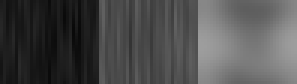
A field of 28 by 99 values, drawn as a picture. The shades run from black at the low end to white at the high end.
It is made of 1 by 3 panels. Panel 1,1: very low, streaked downward, faint in contrast. Panel 1,2: low, streaked downward, faint in contrast. Panel 1,3: middling, smooth.
